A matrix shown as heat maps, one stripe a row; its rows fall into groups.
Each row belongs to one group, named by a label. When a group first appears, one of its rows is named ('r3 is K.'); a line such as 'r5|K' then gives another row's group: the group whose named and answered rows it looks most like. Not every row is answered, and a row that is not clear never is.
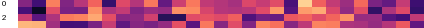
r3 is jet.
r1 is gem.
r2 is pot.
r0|gem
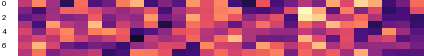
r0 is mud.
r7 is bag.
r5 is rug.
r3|gem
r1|pot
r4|rug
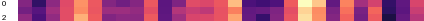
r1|pot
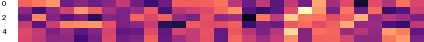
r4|jet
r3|pot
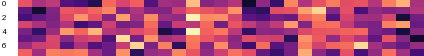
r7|rug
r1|pot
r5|gem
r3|jet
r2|pot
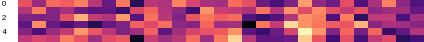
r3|bag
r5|rug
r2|pot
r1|bag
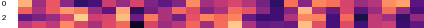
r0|jet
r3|rug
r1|rug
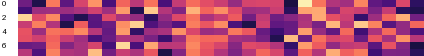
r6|gem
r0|gem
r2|jet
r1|gem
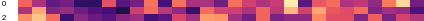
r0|jet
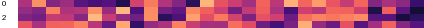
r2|gem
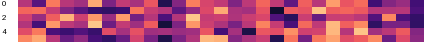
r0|gem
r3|gem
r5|mud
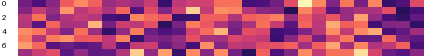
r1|rug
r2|bag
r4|mud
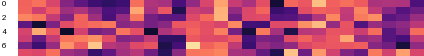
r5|pot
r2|mud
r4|mud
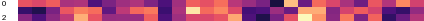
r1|pot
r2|pot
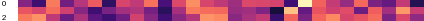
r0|gem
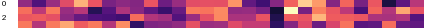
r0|pot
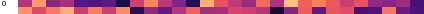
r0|bag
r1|rug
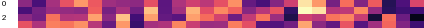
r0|pot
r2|gem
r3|rug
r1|gem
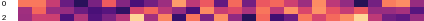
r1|bag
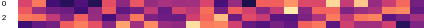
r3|pot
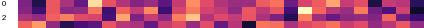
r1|gem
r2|rug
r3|jet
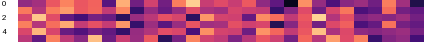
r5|gem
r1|rug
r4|bag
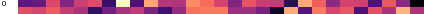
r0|gem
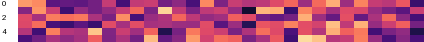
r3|jet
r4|gem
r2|rug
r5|gem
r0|jet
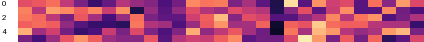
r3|bag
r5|pot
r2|mud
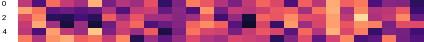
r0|gem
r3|mud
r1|jet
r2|jet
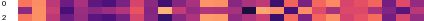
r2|mud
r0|mud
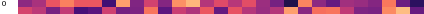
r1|jet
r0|rug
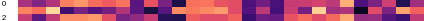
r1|mud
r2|pot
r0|pot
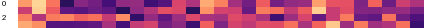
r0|mud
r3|jet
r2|rug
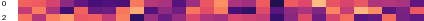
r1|mud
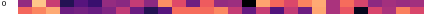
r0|bag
